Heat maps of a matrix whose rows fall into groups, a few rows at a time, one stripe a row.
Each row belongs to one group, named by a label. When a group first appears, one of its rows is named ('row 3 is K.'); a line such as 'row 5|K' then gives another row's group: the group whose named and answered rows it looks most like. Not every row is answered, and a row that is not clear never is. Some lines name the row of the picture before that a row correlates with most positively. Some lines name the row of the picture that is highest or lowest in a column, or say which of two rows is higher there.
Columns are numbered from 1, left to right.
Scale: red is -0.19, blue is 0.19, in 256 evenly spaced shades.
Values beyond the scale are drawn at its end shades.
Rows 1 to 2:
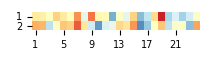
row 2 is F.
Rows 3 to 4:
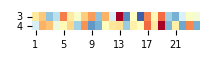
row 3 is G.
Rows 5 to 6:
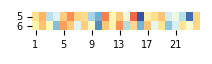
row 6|G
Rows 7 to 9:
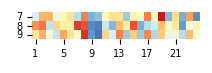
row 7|G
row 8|F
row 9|G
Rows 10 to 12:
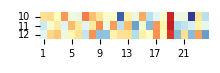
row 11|G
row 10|F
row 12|G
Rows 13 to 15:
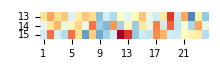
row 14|G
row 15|G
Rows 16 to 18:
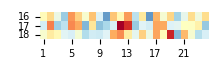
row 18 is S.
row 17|G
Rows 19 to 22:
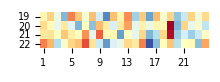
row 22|F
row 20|S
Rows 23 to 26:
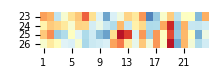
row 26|S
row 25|S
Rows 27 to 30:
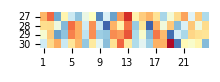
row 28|G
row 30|G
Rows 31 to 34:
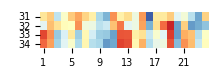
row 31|F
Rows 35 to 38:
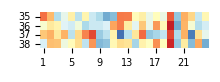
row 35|S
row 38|G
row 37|F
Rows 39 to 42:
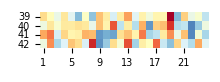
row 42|G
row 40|F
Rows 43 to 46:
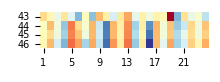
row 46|G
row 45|G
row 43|S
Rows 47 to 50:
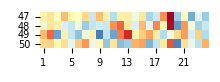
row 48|S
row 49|S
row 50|F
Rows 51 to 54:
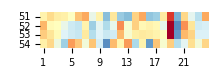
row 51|F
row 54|G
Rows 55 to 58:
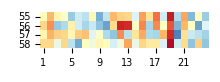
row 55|S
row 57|F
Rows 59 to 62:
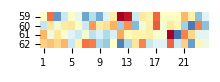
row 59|S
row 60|G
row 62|F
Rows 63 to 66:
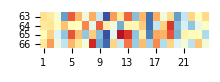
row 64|F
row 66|G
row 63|G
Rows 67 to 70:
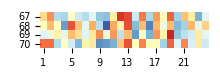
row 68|G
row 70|S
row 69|G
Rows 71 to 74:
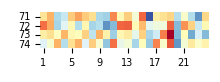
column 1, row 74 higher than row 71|Yes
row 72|S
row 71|F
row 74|G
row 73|F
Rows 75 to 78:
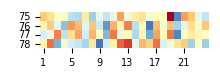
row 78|S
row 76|G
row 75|S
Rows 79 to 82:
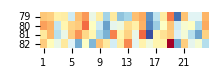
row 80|F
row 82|S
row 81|F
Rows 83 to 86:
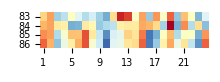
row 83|S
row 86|F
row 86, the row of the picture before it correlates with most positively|80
